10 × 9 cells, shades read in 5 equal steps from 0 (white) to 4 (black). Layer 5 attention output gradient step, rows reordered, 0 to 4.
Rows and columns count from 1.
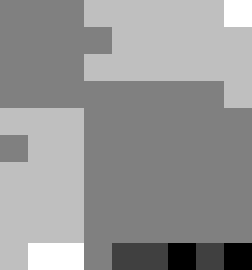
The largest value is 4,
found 2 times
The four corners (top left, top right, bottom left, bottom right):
2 0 1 4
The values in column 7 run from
1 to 4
